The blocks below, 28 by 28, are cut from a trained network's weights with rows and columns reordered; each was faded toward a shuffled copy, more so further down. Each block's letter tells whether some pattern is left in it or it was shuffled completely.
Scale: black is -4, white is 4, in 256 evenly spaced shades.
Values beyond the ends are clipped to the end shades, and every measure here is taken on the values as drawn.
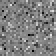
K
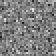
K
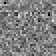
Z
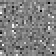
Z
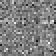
Z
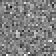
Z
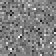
K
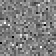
K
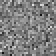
K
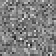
K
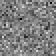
K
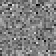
Z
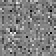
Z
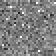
K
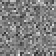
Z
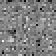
Z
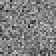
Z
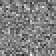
K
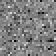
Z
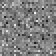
Z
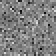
K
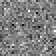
K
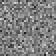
K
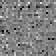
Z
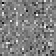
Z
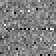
Z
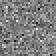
K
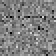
Z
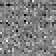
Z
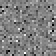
K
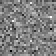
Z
